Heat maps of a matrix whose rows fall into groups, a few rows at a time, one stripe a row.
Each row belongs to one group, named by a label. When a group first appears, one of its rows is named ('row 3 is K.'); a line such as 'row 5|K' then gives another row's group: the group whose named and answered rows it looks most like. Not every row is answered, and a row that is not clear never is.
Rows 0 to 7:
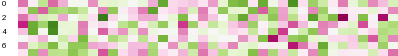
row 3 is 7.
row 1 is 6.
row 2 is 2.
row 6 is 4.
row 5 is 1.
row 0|2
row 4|7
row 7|6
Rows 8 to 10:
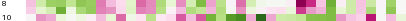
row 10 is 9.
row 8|4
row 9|4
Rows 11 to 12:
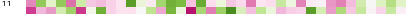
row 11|7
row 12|1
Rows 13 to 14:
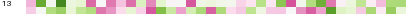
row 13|7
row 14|4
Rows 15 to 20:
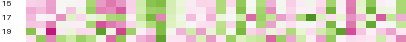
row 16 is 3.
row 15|3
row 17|1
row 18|3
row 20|6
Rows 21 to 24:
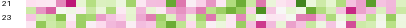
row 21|2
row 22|9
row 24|7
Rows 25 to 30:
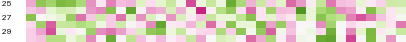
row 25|7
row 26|2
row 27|9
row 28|6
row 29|3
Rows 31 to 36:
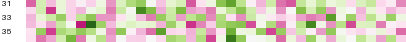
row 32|1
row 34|1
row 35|6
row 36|1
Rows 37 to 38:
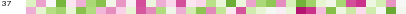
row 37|9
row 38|4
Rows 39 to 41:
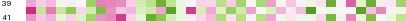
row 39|3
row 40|1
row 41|3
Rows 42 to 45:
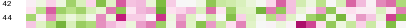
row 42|9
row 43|6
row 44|9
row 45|4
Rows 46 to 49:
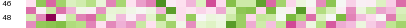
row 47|2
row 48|9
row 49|7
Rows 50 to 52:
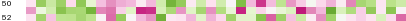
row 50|7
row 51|4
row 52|6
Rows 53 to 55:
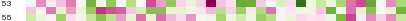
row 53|2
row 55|9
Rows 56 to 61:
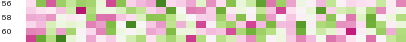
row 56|6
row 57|1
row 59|2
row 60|2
